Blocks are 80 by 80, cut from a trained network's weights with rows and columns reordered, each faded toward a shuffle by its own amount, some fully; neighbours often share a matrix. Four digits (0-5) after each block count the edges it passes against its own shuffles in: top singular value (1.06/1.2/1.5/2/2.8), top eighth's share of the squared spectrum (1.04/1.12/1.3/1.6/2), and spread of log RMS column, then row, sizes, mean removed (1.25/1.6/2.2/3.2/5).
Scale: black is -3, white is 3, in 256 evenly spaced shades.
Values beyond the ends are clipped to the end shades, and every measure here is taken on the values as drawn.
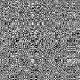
4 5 2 3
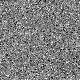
0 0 0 0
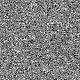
0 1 0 0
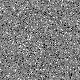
0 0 0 0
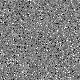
0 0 0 0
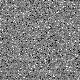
0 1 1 0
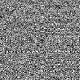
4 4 1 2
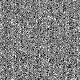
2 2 0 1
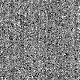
2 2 0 1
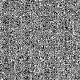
2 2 0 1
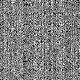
3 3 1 3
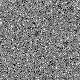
0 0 0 0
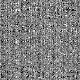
3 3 1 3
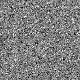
1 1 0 1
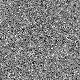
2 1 0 0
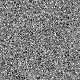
2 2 0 1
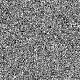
2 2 0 0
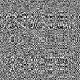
4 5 2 3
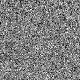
2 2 0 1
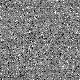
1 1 0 0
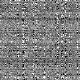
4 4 4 2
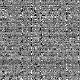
3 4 3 1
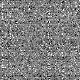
2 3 2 1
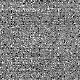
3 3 2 0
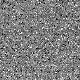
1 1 1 0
